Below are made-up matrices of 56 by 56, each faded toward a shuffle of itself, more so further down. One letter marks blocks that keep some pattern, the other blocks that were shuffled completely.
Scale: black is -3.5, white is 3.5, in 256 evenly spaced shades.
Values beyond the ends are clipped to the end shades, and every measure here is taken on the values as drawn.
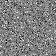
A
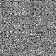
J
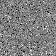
A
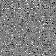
J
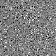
J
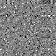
J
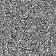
A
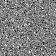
A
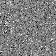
A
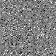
J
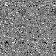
J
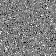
A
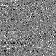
J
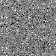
J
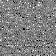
J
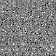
J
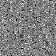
J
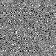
J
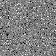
J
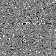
J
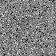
A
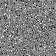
A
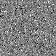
A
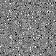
J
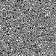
J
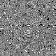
J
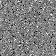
A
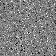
A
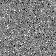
A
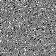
A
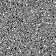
A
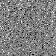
J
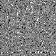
J
